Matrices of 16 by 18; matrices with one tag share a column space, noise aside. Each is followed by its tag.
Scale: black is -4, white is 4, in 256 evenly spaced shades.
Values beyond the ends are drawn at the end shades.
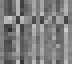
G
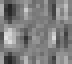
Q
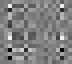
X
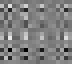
X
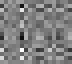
X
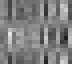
Q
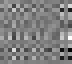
X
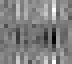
Q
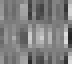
Q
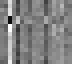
G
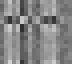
G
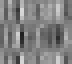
Q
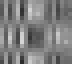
Q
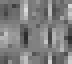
Q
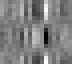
Q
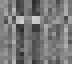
G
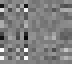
X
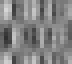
Q
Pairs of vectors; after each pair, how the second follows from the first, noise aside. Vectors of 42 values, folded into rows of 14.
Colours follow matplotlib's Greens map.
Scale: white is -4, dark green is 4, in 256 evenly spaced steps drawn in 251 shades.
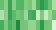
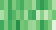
copied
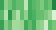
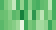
wrapped around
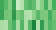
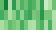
wrapped around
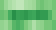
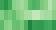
wrapped around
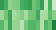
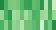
copied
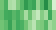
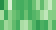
wrapped around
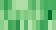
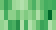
copied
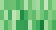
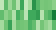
wrapped around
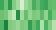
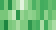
copied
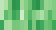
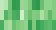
copied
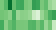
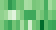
wrapped around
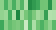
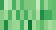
wrapped around
